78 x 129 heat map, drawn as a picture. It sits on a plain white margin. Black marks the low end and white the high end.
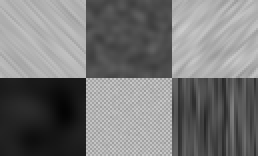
It is made of 2 by 3 panels. Panel 1,1: high, slanting down to the right, faint in contrast. Panel 1,2: low, blotchy, faint in contrast. Panel 1,3: high, slanting up to the right, faint in contrast. Panel 2,1: very low, smooth, faint in contrast. Panel 2,2: high, checkered. Panel 2,3: low, streaked downward.
